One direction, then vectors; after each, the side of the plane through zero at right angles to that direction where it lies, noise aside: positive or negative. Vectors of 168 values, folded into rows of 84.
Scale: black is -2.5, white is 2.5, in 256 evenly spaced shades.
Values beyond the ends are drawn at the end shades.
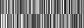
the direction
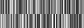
positive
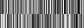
positive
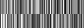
positive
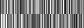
positive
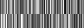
positive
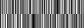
positive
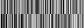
negative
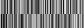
negative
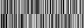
negative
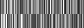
positive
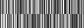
positive
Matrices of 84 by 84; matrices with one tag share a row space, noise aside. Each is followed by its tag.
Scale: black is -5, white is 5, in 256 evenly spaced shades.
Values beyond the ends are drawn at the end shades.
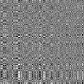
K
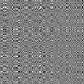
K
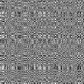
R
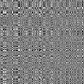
K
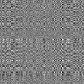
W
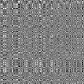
K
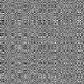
R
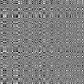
K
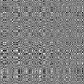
K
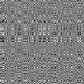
R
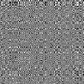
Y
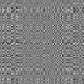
W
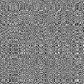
Y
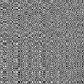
K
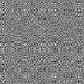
R
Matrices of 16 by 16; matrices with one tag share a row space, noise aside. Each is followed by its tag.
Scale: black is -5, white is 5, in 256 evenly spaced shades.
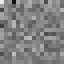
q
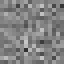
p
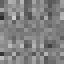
q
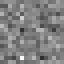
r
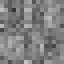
q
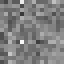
r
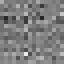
p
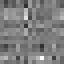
p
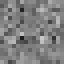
r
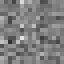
r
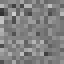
q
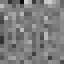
q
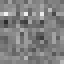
p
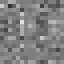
r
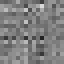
p
